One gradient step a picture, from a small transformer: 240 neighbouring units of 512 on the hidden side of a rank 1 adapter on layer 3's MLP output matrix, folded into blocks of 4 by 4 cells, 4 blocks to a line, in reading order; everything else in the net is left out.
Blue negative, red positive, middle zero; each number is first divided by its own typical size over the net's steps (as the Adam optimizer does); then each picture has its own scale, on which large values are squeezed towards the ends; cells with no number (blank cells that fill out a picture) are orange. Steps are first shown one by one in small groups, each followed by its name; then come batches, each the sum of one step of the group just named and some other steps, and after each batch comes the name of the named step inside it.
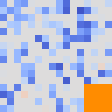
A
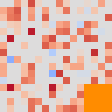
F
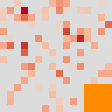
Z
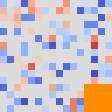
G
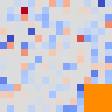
Z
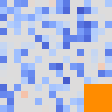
A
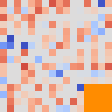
F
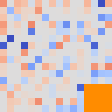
F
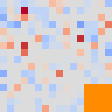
Z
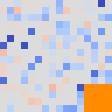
F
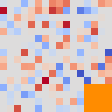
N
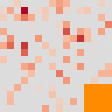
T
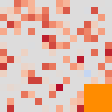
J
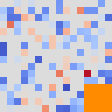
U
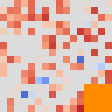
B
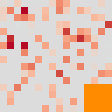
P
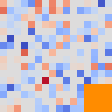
N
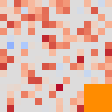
J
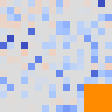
B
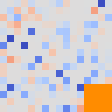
B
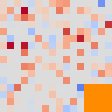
P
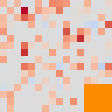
T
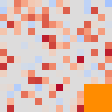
J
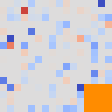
P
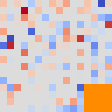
P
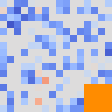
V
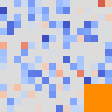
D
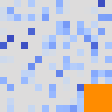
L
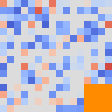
V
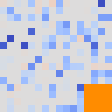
L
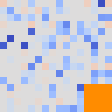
L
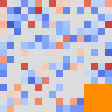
V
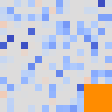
L
